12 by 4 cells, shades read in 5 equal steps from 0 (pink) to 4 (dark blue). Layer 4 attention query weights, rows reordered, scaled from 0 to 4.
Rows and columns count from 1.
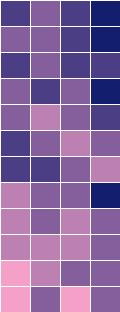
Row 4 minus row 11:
2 2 0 2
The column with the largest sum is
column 4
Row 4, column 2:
3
